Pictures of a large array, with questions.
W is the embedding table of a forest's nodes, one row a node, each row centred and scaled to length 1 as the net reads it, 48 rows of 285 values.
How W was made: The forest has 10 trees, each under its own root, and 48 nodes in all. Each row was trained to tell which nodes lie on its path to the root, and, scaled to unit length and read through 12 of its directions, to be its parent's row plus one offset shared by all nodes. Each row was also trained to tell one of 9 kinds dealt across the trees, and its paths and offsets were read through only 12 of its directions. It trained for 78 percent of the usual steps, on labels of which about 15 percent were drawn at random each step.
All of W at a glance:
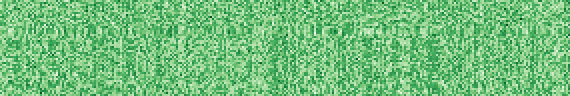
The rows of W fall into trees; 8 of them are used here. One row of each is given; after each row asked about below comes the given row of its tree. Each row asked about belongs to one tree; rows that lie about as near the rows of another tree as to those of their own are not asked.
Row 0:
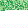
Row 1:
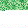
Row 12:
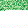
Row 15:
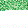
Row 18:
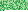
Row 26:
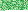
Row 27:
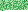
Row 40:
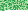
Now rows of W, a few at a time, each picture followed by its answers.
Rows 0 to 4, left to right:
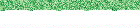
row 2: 27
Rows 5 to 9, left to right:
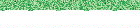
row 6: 0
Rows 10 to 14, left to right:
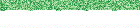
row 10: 18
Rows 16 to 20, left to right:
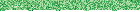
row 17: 15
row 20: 1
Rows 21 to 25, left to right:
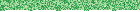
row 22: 40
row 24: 27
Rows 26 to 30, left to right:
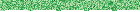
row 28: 40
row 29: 15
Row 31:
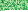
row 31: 12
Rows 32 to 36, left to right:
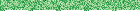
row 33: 15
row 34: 40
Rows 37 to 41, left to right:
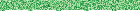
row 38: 0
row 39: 15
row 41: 40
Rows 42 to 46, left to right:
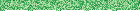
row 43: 27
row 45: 26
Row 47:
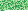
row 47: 0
